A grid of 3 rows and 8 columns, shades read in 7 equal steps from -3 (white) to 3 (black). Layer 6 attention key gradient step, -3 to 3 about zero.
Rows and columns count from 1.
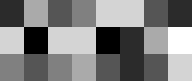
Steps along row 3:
up down down up up down down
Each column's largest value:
2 3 1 0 3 2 1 2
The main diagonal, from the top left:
2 3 0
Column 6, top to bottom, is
-2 2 2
